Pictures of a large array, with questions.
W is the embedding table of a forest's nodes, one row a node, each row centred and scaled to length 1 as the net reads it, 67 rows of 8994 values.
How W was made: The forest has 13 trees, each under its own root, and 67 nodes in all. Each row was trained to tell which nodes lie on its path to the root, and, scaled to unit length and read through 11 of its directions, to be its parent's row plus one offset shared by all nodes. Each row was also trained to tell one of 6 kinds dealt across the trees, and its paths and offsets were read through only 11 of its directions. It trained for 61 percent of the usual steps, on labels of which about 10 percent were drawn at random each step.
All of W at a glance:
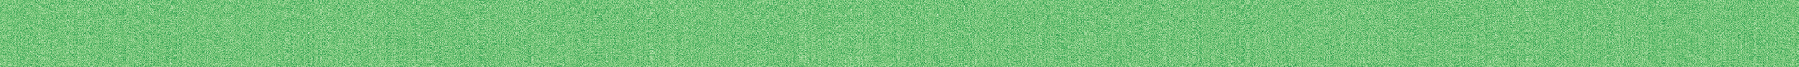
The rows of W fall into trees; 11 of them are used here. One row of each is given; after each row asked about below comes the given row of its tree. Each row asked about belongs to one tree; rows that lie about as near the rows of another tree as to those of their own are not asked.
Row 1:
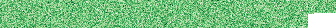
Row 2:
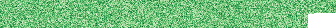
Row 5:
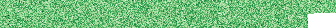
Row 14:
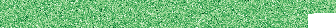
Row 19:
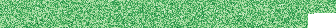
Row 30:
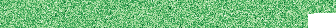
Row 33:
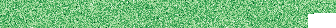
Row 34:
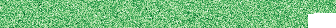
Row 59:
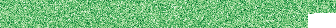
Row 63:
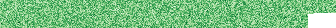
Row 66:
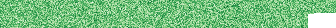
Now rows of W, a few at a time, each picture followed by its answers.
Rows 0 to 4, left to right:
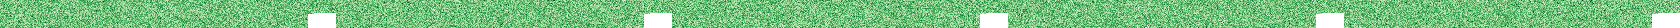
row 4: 66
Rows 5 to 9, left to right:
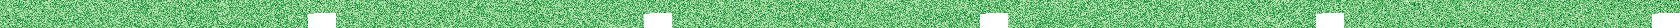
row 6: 5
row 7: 19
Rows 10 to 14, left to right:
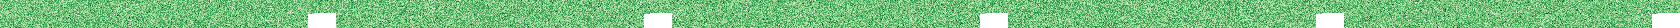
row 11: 33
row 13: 2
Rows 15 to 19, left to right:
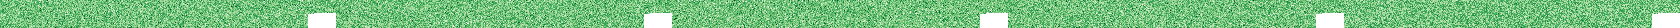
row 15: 30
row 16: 30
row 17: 33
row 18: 30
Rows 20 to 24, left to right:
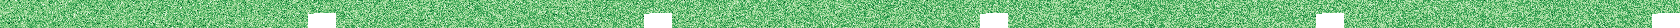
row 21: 5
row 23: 19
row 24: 59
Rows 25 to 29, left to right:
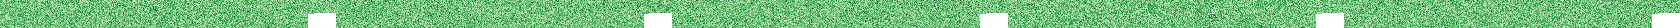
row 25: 66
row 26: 14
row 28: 5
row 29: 59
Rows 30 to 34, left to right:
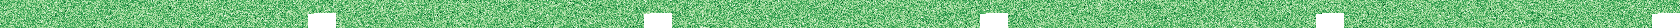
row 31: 63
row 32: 33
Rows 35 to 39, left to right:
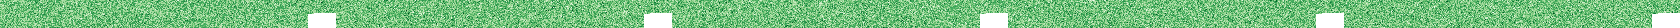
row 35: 59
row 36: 1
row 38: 30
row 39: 14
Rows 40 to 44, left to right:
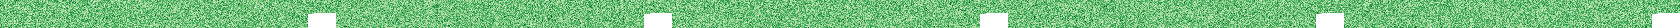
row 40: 1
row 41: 19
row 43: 14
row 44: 14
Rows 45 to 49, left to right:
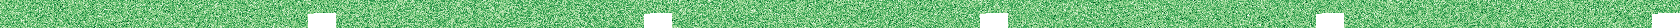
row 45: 63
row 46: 59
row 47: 63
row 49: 19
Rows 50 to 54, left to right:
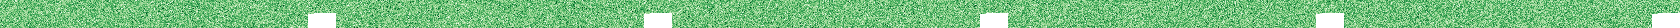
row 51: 63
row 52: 1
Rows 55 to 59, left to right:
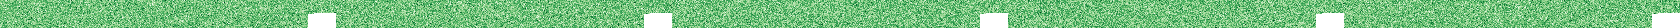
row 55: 33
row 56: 59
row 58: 2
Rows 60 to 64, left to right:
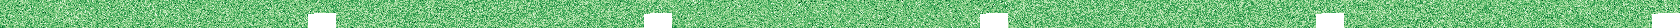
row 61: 1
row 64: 5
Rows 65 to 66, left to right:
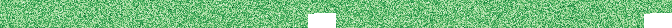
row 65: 34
